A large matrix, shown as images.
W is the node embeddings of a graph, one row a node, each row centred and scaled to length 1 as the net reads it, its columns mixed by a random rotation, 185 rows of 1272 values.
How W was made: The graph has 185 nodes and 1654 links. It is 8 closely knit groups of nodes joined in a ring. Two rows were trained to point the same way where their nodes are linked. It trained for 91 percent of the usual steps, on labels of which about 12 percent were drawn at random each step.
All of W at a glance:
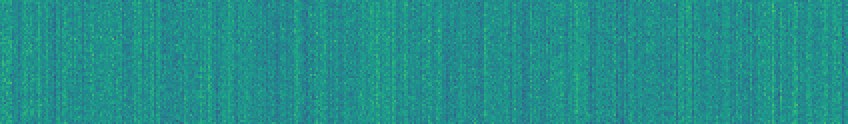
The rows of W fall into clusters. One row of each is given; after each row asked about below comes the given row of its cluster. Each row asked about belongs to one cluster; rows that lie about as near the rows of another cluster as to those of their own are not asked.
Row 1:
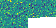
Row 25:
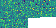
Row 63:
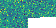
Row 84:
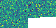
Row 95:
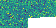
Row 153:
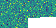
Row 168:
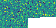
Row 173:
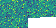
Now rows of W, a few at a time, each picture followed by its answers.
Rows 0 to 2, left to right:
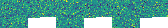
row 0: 173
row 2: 1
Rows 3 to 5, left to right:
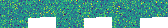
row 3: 95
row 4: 63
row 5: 168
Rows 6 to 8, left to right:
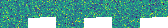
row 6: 84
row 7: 95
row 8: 95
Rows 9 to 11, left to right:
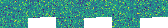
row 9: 168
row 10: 25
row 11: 95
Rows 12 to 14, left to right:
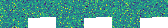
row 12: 153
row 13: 173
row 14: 153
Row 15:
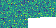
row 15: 25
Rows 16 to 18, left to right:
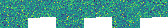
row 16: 63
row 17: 95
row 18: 168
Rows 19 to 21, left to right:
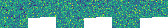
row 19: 1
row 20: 25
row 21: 25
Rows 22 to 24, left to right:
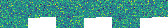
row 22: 84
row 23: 168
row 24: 173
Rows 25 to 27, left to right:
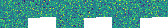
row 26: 63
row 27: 173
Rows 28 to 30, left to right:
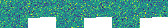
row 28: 1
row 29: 153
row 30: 63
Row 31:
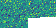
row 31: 1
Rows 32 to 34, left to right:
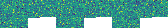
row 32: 173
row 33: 173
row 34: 25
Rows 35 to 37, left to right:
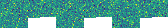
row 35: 153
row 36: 153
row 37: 168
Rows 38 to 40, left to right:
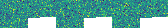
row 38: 173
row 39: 63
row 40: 153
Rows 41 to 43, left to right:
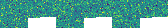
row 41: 153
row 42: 95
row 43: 84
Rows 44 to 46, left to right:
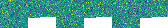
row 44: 84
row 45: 84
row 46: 173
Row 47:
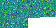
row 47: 173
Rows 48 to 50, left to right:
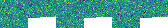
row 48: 1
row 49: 25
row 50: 1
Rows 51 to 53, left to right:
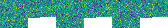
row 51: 1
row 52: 95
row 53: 153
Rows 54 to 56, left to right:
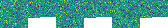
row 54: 84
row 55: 168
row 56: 84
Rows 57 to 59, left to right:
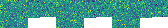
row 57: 168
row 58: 168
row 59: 95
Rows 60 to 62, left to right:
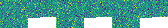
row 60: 63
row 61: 153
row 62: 63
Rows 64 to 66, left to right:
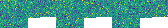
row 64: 95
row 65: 95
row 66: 173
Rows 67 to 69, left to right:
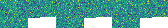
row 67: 1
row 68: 173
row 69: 173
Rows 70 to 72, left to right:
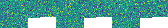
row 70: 63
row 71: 153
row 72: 173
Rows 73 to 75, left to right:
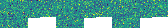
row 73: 63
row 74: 95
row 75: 173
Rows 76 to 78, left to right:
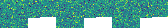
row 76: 173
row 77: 168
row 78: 84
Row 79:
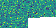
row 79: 173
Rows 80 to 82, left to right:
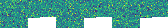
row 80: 63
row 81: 153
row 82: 84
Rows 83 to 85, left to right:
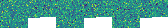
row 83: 84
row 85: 153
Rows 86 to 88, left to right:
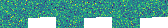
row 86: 95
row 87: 168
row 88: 84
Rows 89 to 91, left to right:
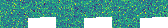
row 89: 153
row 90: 95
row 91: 63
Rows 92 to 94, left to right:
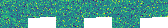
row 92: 84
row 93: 63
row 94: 1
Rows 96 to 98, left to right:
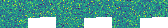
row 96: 95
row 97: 173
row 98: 168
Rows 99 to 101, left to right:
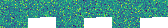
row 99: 168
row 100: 63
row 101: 153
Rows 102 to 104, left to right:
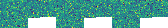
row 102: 63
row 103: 153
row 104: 25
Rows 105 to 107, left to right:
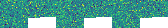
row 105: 84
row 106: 84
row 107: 25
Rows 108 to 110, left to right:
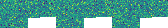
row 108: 95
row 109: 95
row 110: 84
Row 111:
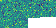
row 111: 25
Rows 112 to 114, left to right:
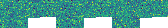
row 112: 168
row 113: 168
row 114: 25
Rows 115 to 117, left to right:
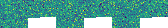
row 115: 25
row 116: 153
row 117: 168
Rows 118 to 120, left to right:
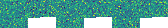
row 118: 63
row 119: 168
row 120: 168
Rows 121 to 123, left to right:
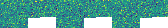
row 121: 173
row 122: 173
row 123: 1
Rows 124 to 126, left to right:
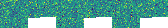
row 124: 84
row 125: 63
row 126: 153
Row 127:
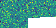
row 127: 84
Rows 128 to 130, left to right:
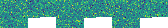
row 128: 168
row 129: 95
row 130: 168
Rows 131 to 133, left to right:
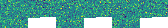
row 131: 25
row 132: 168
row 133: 168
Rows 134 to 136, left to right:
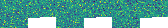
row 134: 173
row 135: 168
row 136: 25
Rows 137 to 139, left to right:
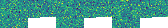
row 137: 153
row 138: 1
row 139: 84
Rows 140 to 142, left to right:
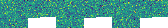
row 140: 25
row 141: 84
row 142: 25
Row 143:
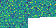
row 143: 84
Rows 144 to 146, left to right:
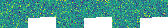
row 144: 153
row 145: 25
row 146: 153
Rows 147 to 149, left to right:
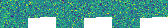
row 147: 84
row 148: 153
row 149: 95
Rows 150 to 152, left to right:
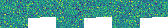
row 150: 173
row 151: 1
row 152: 168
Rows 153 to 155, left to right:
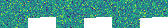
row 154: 84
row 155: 63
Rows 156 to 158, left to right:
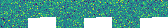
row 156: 25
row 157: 168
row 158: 25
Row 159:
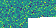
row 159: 1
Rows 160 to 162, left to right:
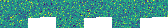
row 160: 95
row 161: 63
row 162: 173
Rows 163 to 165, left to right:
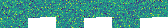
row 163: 1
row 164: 153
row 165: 25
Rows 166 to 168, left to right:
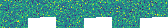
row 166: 168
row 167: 168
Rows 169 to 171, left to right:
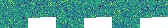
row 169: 25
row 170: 84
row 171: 84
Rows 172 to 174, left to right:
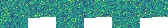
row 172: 84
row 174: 63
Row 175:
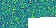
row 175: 173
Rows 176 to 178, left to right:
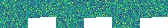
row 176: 1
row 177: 25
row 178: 173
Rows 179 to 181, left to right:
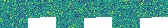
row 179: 95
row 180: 153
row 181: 63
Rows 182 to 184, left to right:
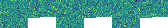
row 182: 63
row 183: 1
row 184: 25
